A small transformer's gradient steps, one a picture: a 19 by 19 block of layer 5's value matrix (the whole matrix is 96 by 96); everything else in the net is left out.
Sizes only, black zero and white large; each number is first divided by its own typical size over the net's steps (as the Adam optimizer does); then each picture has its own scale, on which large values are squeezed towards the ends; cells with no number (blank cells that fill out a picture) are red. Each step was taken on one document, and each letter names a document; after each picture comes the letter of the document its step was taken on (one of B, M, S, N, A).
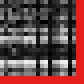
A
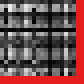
A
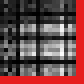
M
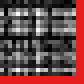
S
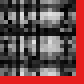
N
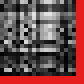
N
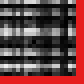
S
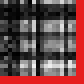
M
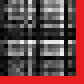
M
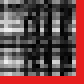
S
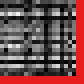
S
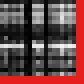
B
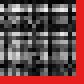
A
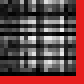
M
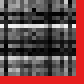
A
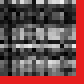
B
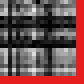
A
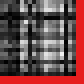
M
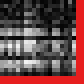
S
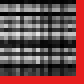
A
